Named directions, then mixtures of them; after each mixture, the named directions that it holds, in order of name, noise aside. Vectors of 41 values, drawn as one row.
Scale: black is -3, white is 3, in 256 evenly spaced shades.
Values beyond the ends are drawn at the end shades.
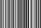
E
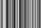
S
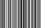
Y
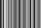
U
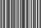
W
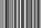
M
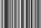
M, U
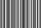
W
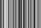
E, U, Y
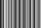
U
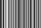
E, S, U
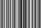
S, Y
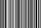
E, S, W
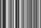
S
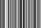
U, W, Y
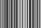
E, Y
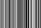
E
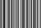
S, W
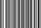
E, M, U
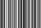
Y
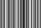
E, W, Y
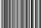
U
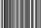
U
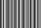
M, U, W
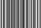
W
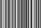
E, M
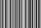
W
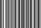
E, M, U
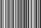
E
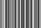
E, M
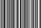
M, U, W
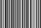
E, Y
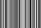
U, W, Y
